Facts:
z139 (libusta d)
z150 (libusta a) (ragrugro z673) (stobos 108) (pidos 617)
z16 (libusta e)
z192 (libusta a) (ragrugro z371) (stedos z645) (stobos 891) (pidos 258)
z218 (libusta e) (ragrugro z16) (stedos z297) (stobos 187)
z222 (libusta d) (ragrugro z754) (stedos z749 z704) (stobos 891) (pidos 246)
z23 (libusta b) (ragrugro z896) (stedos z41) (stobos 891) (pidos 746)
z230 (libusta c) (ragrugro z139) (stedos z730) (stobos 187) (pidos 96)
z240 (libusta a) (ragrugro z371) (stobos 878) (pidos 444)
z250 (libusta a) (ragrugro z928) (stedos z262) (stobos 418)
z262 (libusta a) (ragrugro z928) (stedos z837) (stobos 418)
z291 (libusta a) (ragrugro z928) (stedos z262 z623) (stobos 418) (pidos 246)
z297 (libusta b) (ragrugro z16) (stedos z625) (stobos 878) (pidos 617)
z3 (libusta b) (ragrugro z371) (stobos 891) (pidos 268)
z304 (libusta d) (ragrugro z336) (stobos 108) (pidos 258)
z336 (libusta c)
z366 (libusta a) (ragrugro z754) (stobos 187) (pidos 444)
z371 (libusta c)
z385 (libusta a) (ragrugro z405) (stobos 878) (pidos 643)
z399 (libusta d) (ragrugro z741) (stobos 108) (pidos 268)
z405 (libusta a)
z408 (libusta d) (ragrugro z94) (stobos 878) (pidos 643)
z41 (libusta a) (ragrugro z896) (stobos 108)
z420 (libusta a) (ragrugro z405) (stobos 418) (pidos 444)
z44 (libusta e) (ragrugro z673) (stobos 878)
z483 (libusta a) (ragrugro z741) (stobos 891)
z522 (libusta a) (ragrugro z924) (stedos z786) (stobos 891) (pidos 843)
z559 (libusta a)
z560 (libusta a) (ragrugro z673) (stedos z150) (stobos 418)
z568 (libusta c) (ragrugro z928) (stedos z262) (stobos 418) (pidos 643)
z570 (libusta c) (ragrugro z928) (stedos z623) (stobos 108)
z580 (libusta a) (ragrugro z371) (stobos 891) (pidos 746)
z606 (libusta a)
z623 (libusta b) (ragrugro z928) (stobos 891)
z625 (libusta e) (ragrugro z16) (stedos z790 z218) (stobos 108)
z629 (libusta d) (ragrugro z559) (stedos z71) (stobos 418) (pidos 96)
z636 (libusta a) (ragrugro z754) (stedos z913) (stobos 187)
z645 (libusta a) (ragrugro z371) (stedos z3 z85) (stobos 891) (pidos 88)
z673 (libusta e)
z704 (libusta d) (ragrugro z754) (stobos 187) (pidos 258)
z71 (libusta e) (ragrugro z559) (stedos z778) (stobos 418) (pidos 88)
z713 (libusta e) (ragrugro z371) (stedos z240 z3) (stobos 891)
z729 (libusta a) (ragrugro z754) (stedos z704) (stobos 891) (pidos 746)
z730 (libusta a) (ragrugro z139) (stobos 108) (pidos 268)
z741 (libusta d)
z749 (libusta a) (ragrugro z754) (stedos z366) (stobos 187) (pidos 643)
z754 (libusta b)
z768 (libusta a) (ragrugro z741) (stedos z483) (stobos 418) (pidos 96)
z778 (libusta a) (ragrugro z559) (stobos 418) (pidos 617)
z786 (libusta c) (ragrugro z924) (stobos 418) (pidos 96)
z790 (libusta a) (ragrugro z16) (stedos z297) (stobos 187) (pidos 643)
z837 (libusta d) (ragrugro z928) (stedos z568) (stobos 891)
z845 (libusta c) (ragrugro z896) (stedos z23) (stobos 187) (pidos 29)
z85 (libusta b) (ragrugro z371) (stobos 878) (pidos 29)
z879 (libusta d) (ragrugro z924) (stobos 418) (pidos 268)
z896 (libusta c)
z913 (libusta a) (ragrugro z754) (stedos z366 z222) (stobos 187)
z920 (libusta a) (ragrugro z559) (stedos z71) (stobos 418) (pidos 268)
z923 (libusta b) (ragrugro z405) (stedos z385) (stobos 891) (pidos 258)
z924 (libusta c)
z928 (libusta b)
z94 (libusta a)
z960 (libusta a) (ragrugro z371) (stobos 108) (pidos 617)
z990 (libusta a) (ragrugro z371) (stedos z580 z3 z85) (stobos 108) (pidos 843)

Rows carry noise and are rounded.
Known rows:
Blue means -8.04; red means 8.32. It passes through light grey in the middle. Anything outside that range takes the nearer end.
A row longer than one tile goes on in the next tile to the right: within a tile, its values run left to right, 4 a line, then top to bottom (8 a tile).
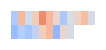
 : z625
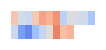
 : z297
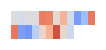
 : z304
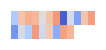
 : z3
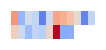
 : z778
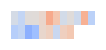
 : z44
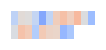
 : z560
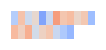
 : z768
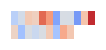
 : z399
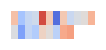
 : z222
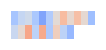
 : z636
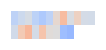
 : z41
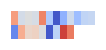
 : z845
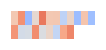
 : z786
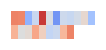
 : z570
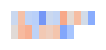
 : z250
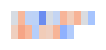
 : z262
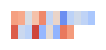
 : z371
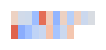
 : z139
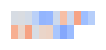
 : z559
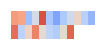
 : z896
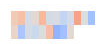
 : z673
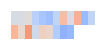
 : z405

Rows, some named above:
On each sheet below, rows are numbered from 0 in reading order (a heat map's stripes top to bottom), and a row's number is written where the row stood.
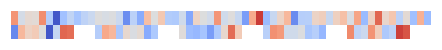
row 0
z845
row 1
z291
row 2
z408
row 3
z920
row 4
z230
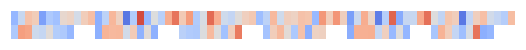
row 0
z920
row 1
z645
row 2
z623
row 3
z71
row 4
z645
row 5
z420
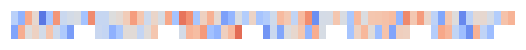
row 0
z990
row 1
z44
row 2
z568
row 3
z713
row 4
z71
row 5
z385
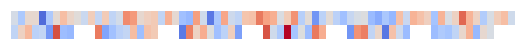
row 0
z366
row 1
z629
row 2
z580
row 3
z371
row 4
z729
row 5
z625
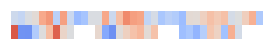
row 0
z704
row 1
z923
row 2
z218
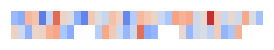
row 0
z192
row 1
z420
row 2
z754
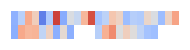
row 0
z645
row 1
z730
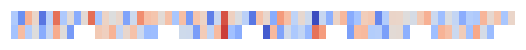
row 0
z240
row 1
z768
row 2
z960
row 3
z85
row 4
z790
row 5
z522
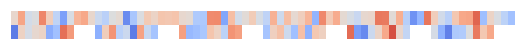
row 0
z23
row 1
z749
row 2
z837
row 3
z71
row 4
z304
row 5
z297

